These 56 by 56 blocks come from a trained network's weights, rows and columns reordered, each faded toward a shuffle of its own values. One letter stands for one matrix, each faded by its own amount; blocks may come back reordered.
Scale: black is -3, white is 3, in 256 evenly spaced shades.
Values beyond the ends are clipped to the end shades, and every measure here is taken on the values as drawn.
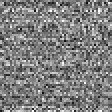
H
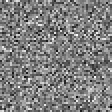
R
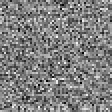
R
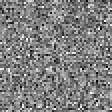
R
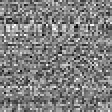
H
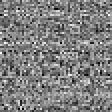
H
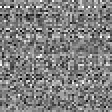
H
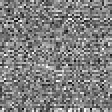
H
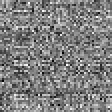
H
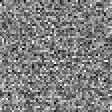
R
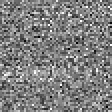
R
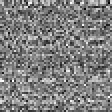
H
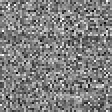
R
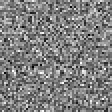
R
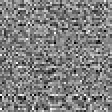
H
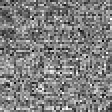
H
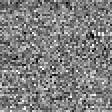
R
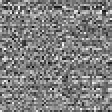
H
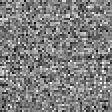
R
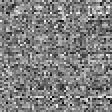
H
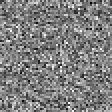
R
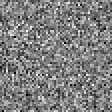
R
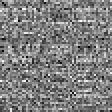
H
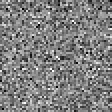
R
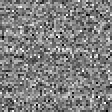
R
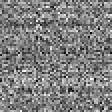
H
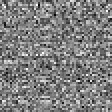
H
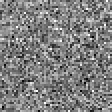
R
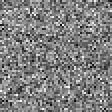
R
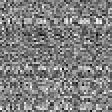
H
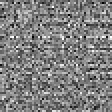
H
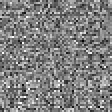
H
